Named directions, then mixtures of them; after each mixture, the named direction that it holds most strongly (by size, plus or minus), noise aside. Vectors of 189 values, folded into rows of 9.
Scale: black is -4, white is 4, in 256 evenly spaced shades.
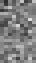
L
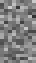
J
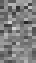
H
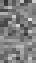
L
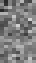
L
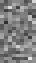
J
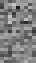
H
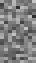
J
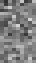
L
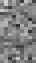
L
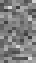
J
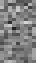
H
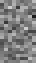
J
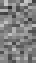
L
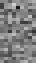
J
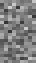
J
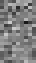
H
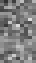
L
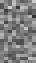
J
